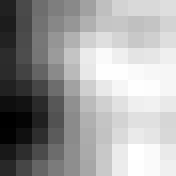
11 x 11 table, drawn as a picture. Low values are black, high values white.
Values rise toward the right. The middle right is the calmest part. The ninth with the lowest average is the bottom left.
